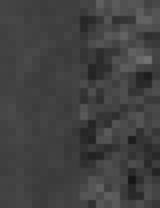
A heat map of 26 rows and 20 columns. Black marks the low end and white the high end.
A vertical seam about 50% of the way across splits the table, and the left part is calmer. No row or column stands out. The top right is the ninth with the highest average. The distribution is heavy-tailed on both sides. Neither half mirrors the other.
